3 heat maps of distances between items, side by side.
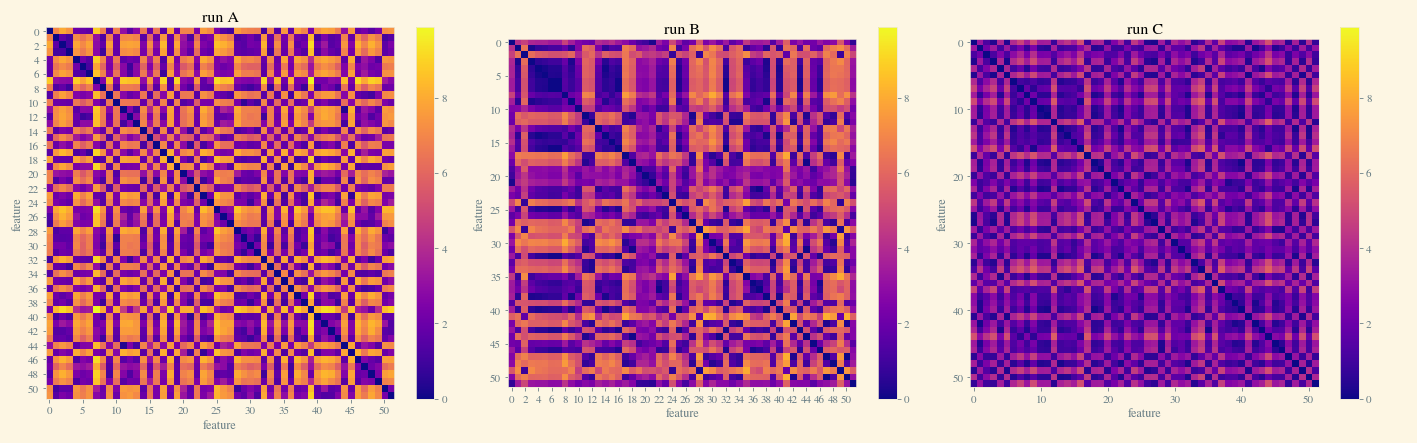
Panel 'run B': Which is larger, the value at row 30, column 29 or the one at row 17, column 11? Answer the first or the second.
the first
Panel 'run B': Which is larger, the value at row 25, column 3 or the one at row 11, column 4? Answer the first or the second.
the second
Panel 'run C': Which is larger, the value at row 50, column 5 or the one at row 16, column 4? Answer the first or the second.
the first
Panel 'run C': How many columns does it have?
52
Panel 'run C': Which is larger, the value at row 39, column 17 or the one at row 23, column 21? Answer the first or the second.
the first
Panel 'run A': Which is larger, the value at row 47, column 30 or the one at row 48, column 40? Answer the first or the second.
the second
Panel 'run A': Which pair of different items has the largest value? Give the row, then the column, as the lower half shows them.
39, 7
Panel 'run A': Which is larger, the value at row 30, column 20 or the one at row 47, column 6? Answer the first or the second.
the second
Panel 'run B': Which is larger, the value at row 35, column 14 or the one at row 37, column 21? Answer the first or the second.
the second
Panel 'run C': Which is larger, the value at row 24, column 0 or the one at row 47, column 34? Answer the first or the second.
the first
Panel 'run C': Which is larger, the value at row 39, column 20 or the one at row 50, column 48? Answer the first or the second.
the first
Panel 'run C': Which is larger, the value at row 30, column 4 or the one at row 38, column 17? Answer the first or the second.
the second
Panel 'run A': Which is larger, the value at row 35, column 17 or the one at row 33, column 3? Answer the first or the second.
the first
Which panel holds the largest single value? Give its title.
run A
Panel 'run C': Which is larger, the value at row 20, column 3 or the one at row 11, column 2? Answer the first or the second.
the second
